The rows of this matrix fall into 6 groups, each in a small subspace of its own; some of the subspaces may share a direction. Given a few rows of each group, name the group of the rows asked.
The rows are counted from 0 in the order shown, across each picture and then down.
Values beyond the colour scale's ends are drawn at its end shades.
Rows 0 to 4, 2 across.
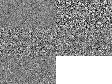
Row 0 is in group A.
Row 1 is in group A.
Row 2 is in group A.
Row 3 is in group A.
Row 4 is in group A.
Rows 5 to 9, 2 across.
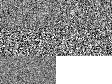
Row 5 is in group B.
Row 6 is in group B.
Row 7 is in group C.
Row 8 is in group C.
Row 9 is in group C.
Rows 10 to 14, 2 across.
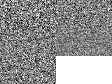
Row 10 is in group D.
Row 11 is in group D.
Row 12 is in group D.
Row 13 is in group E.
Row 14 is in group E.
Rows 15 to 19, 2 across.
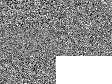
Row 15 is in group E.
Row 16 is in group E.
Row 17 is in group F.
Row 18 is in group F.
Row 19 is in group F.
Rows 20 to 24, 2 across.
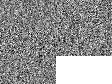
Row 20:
B
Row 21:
D
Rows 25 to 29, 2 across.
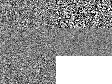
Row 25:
F
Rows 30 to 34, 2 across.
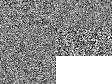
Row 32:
D
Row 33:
D
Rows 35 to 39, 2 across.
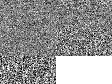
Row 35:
E
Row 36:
E
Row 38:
A
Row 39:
B
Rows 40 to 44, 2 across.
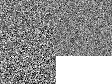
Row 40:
A
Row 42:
E
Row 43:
B
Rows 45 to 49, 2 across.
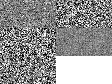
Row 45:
E
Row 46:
E
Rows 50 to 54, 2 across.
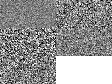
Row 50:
D
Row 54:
A
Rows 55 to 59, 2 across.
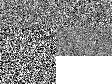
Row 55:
F
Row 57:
C
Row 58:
C
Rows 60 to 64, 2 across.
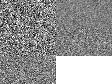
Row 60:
C
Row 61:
C
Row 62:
F
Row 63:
A
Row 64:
D
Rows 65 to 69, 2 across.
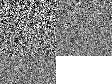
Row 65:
F
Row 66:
A
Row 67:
B
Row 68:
B
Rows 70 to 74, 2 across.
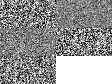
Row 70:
F
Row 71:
C
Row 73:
A
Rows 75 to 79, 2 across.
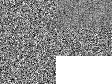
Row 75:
A
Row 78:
D
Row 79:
A
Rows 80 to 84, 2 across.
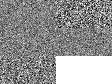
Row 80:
A
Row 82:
F
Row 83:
E
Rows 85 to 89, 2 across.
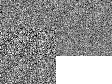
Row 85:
D
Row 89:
B
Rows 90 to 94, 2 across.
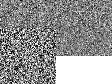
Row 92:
A
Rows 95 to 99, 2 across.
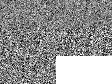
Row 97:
C
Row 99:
F
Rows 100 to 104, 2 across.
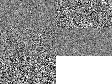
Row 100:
B
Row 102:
D
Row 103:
C
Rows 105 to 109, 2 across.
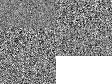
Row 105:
B
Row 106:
C
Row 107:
B
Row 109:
F
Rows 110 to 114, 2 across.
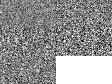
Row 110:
C
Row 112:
B
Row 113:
A
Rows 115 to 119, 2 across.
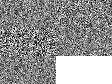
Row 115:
B
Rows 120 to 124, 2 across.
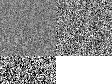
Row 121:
F
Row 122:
B
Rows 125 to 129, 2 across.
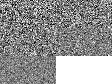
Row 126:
D
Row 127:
E
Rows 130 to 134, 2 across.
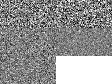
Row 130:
A
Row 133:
A
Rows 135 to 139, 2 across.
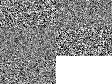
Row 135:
D
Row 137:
B
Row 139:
D
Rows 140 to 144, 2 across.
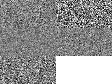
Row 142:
E
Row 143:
F
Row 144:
D
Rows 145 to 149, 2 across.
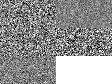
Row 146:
B
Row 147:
F
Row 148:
A
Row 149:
E
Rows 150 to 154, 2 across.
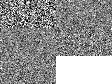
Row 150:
F
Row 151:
C
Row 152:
C
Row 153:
F
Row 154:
D
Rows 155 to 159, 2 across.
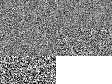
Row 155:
F
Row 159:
D
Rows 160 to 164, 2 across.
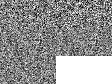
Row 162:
D
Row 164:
A
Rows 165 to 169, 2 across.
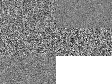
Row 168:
B
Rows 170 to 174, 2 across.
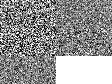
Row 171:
A
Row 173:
E
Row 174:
B
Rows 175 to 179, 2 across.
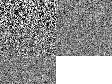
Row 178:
A
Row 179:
E
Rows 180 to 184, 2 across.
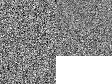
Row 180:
F
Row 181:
D
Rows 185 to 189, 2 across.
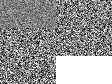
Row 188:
A
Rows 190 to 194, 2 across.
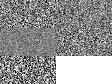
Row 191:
B
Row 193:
A
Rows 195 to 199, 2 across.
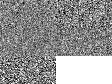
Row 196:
B
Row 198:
C
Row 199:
D
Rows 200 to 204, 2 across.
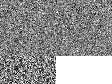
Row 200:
A
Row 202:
B
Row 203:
D
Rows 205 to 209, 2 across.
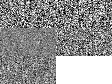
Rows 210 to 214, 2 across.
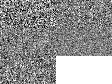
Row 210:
C
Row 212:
B
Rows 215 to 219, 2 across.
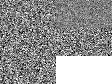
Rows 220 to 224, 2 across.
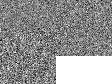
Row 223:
A
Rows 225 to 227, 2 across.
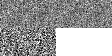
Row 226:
B
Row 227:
D
